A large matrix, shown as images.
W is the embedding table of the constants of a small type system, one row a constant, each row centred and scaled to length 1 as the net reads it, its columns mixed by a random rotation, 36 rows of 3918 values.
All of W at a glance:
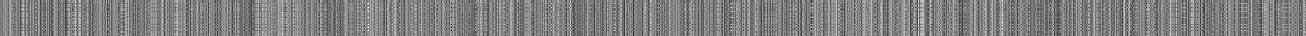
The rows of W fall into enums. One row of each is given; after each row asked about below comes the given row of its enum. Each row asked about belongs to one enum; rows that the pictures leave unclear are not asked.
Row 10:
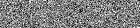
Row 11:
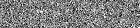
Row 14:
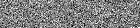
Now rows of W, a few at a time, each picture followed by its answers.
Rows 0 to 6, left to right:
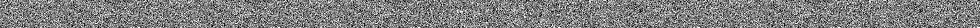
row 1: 14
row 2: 14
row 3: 11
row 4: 10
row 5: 14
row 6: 10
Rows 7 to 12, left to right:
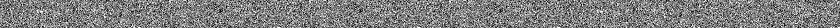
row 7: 11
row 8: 10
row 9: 10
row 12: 14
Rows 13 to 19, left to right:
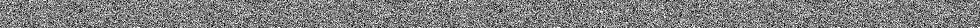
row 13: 10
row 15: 14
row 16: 10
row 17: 11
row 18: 14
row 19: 14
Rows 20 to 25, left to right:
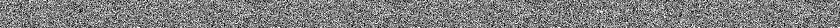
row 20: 10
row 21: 14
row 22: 14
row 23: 14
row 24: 11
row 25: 14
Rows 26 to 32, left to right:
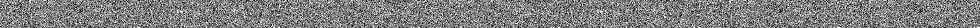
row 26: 10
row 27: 11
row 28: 14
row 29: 14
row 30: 11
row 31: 10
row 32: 10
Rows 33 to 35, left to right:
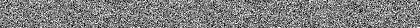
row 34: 14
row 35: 10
